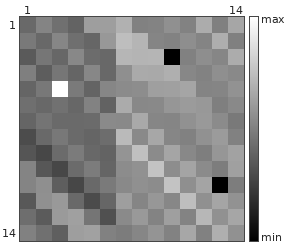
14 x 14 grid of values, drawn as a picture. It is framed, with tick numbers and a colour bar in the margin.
Lone odd cells: 3, 1 higher and 2 lower than their neighbours. Average level on the scale: 50%. Histogram: heavy tails on both sides. Mirror symmetry: none. Seam: vertical, 40% of the way across, the right part higher.
